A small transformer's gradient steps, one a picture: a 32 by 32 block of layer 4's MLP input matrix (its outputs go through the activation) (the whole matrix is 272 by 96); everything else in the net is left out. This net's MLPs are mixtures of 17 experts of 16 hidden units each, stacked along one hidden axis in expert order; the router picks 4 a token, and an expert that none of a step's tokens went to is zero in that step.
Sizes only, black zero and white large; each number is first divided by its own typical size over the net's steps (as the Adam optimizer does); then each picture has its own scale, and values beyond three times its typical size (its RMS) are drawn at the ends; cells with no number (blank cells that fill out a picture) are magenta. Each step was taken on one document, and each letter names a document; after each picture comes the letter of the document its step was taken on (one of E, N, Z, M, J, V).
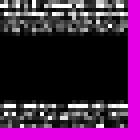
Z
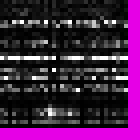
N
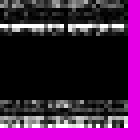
Z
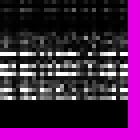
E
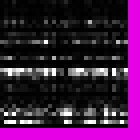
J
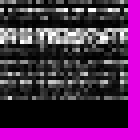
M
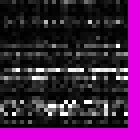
N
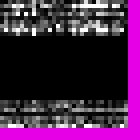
Z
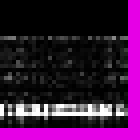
E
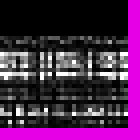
E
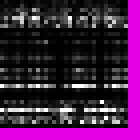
N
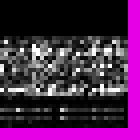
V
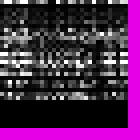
M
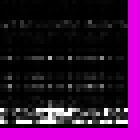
J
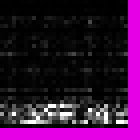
J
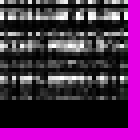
M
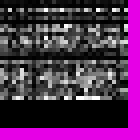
M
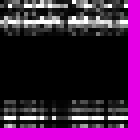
Z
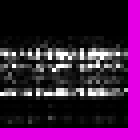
V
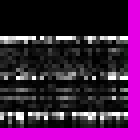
E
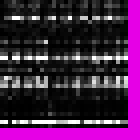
N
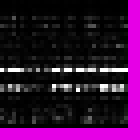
J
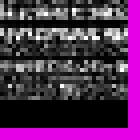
M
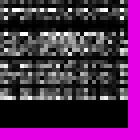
M
